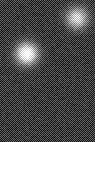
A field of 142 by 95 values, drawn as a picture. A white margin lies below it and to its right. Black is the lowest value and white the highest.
Average level on the scale: 30%. Bumps: two. Odd rows or columns: none.
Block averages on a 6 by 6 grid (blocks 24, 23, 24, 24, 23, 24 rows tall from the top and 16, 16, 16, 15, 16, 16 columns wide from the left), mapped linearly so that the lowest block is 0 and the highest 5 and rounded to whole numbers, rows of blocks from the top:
0 0 0 0 3 2 / 0 1 0 0 1 1 / 1 5 2 0 0 0 / 0 0 0 0 0 0 / 0 0 0 0 0 0 / 0 0 0 0 0 0
